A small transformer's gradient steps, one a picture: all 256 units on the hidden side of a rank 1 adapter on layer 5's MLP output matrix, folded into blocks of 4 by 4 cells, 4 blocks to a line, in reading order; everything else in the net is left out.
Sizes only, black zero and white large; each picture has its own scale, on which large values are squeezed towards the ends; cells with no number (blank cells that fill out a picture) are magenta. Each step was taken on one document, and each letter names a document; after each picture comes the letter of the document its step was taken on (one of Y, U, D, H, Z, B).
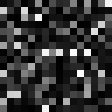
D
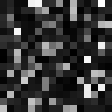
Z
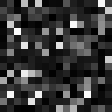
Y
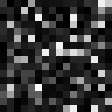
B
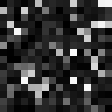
D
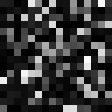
Z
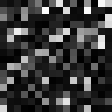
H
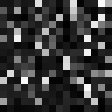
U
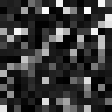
H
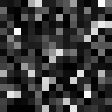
D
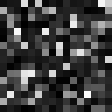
Y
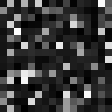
Y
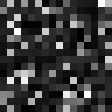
Y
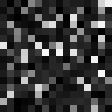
B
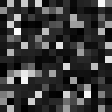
Y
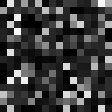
Y
